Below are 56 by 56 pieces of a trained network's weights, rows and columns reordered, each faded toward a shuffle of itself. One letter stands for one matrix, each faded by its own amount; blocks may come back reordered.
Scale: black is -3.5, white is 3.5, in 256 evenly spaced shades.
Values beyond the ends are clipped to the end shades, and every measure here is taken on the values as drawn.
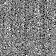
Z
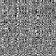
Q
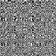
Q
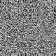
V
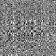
Q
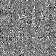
Z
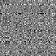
Q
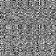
Q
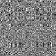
Q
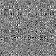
Q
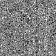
Z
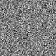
V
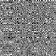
Q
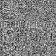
V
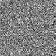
V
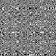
Q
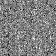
Z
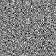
V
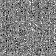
Z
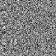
V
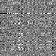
Q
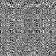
Q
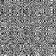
Q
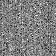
Z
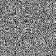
V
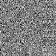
V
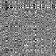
Q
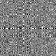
Q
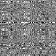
Q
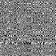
Q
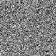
V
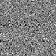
V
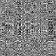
Q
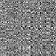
Q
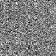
V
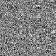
V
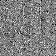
Z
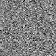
V
